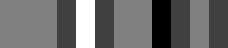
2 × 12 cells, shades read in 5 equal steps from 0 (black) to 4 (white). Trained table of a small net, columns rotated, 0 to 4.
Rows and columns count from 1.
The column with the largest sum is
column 5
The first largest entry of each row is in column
5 5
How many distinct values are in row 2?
4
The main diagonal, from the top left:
2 2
